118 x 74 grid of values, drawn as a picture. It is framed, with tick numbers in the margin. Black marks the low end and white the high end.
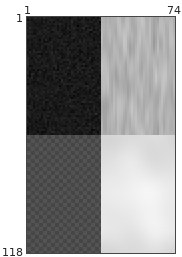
It is made of 2 by 2 panels. Panel 1,1: very low, fine-grained, faint in contrast. Panel 1,2: high, streaked downward, faint in contrast. Panel 2,1: low, checkered, faint in contrast. Panel 2,2: very high, smooth, faint in contrast.
